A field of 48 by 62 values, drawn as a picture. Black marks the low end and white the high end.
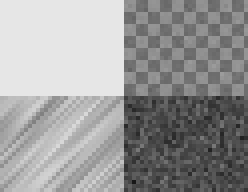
The table splits into 2 rows of 2 panels. Panel 1,1: very high, flat. Panel 1,2: middling, checkered. Panel 2,1: high, slanting up to the right. Panel 2,2: low, fine-grained.
